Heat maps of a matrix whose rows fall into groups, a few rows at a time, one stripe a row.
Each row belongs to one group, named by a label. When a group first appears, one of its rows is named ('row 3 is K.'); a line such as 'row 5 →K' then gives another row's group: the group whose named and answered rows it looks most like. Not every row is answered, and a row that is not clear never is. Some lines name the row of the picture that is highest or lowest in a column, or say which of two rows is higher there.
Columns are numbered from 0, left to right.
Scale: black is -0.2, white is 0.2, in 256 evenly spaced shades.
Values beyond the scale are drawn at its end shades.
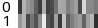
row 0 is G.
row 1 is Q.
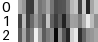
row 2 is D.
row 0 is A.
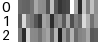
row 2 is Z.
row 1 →G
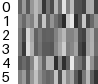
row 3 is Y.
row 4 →D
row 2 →Y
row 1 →A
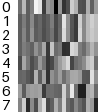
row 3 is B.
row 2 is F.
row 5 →B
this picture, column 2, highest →6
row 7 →Q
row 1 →F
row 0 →D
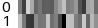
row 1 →A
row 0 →Y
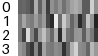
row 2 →Z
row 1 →Q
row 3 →B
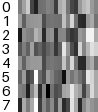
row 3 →F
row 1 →Y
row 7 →D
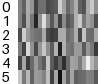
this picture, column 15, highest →1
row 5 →Z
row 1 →Z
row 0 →Y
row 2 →G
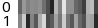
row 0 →Q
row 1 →Q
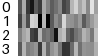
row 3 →B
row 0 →B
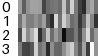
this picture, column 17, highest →2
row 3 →A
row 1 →Q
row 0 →Y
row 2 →D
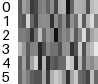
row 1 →Z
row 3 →F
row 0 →B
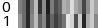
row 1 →F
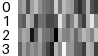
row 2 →G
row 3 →Q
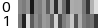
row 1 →Z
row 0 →B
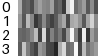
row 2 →A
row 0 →A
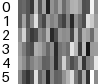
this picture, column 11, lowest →1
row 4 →F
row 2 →G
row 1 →D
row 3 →A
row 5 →A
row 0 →B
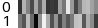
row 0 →G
